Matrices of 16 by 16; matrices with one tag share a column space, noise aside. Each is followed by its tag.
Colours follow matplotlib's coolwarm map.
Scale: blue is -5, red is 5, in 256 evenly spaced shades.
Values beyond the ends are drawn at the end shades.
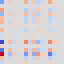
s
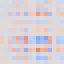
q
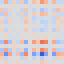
s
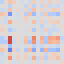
q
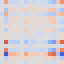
s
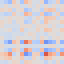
s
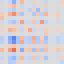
q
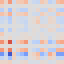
s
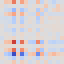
s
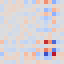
s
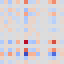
s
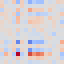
s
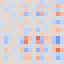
q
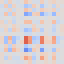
q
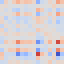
s
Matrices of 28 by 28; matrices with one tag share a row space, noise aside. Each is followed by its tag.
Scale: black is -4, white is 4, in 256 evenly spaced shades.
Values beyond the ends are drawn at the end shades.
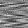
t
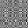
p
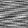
t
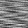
t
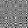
p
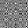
p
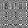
p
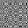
p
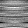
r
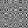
p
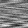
t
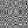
p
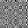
p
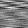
t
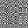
p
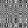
p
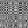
p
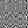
p
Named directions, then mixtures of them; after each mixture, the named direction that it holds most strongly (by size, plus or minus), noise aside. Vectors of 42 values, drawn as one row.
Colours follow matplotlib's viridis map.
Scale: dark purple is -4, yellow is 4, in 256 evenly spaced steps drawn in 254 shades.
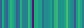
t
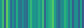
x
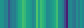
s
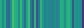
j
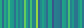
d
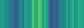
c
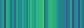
x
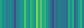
c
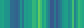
c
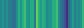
s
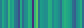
t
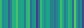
j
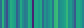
t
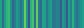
d
